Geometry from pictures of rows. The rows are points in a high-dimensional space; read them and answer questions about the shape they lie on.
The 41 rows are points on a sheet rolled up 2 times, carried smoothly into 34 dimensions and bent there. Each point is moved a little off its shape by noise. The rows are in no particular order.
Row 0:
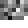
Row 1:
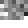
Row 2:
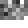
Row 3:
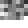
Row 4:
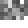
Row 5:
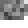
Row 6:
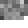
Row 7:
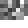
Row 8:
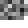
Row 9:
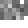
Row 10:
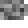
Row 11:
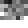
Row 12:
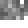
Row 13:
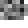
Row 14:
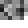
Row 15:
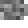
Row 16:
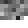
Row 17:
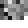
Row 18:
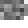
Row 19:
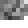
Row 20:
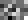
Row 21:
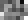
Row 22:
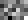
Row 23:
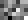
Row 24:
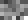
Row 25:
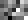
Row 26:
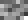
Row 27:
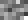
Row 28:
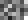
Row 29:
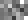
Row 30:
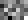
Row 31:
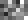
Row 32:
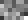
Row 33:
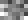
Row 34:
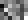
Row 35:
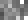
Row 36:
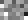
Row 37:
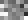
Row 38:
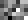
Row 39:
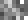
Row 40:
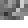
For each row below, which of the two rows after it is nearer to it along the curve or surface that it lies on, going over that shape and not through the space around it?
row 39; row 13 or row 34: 34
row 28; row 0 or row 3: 0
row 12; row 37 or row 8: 37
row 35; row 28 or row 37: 37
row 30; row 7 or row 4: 7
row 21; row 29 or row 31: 31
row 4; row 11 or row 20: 20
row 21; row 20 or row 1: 20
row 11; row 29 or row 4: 29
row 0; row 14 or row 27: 14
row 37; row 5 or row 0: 5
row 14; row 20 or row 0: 20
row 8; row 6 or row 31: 31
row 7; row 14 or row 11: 14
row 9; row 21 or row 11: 11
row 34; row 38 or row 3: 38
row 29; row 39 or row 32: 32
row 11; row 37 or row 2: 37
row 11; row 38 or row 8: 8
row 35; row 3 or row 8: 3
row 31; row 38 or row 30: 38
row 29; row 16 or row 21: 16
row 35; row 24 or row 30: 24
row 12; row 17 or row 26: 26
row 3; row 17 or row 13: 13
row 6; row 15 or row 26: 26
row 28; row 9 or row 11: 11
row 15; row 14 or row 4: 14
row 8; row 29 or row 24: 29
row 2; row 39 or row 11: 39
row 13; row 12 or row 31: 31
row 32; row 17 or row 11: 11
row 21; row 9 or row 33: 33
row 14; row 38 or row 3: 38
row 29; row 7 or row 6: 6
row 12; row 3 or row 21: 3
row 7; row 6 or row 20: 20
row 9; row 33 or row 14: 33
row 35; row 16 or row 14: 16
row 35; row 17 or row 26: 26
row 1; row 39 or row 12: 12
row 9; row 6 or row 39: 6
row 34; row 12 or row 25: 25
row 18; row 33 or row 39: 33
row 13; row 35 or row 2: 2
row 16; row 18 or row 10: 18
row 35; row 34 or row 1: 1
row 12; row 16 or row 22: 16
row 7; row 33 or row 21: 21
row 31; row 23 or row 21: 23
